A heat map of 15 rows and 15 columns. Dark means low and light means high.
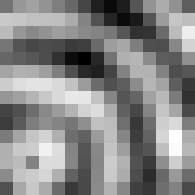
Neither half mirrors the other. The ninth with the lowest average is the top middle. Rings spread out from the bottom left.
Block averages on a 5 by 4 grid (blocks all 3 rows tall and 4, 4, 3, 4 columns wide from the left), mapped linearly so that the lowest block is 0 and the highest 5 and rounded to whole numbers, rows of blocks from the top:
4 3 0 3 | 2 0 3 2 | 4 5 2 3 | 4 3 3 4 | 4 2 3 2
